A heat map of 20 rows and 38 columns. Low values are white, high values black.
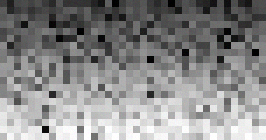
Odd rows or columns: none. Stripes: none. Grain: fine. Slope: up to the top.
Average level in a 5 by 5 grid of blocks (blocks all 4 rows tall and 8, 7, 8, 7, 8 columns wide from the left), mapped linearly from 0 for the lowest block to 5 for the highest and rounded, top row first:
55555 / 44444 / 33333 / 21112 / 10000
